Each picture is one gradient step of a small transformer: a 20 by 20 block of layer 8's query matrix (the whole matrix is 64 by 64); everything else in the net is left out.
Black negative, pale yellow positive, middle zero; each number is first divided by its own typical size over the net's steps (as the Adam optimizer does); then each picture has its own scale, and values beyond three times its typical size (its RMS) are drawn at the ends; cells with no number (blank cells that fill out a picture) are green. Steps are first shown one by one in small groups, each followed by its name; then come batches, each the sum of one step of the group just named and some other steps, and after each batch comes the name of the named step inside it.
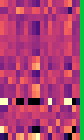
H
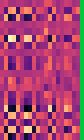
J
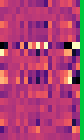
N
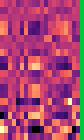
H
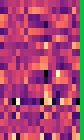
N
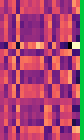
N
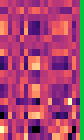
H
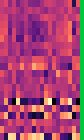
J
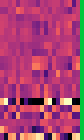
H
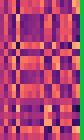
J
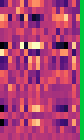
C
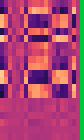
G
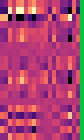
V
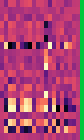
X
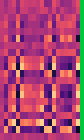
X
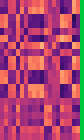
G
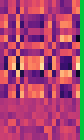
G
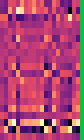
V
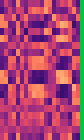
G
